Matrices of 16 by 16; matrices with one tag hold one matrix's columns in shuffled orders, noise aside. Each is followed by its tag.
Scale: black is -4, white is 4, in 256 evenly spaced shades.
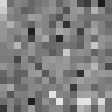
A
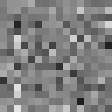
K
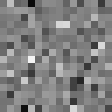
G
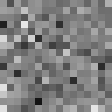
K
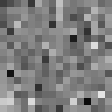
A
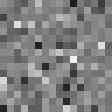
G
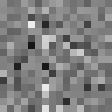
K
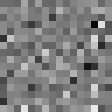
K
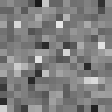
G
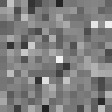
G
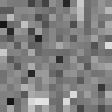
A
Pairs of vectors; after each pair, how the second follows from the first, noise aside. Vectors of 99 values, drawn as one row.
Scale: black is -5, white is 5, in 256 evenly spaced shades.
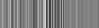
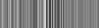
copied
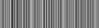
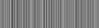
shrunk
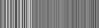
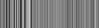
sign-scrambled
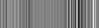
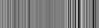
sign-scrambled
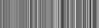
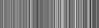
sign-scrambled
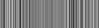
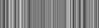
sign-scrambled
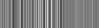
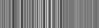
copied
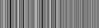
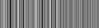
copied
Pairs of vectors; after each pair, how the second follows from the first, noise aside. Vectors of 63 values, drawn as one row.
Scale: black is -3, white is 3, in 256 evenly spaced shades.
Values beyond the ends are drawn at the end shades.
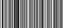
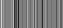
partly zeroed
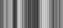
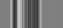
partly zeroed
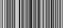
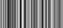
shuffled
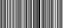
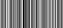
reversed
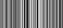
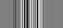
partly zeroed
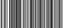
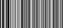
negated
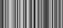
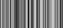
reversed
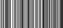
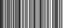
reversed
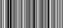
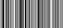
shuffled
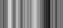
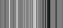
partly zeroed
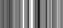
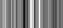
reversed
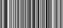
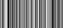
negated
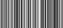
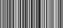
negated
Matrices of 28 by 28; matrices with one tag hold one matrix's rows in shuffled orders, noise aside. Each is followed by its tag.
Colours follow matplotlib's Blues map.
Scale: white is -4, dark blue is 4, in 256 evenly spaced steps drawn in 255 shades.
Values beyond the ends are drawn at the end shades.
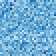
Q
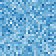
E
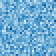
Q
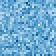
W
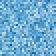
Q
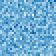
Q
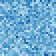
W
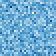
Q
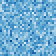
Q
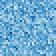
Q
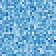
Q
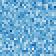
Q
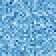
Q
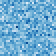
W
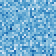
Q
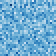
Q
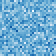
Q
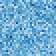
Q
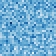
Q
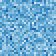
Q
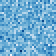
E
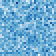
W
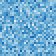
Q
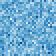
E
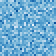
Q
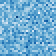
W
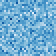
Q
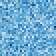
Q
